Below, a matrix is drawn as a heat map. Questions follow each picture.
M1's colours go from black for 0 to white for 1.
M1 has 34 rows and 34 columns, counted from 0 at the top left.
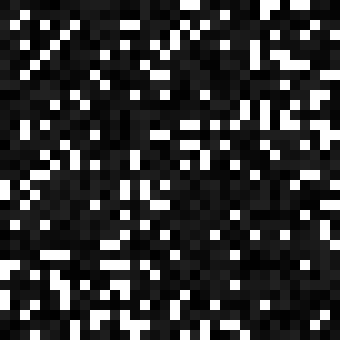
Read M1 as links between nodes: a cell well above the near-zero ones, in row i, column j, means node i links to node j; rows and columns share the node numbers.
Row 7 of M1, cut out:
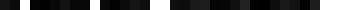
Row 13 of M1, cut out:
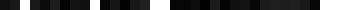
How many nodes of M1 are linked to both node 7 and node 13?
6
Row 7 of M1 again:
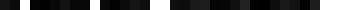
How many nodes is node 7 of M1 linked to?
6
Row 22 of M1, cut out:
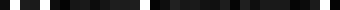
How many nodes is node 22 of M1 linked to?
4
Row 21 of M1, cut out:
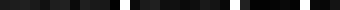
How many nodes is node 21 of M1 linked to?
3
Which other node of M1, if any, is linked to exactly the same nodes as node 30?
none
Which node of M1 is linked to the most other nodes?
node 12
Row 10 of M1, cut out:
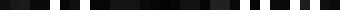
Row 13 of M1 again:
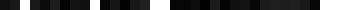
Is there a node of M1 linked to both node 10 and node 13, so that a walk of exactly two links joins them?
no
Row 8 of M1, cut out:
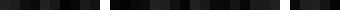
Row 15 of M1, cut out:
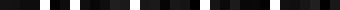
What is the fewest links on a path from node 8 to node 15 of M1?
4
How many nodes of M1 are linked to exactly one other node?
0
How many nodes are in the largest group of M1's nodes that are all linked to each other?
3
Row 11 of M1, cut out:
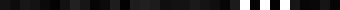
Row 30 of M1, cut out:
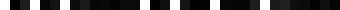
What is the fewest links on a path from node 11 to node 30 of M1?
2
